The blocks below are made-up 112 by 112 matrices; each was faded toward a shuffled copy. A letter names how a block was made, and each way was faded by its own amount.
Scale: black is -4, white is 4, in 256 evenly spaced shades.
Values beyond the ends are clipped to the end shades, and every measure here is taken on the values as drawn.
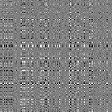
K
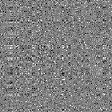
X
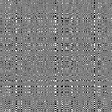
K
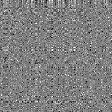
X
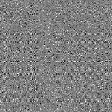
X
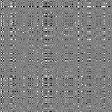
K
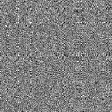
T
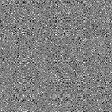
X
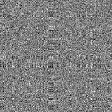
T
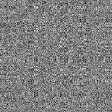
T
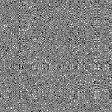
X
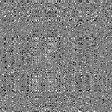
X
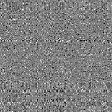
X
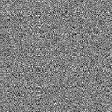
T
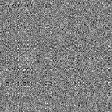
T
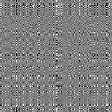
K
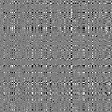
K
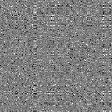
X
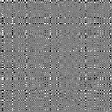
K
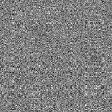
T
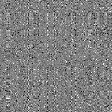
X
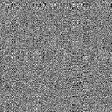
T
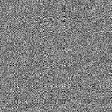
T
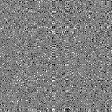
X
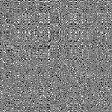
X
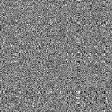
T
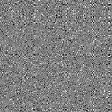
X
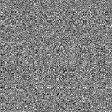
T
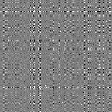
K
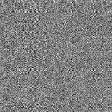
T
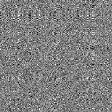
T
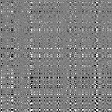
K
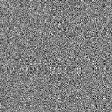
T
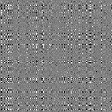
K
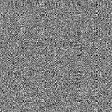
T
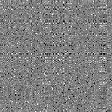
X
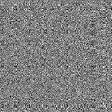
T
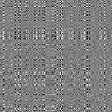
K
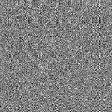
T
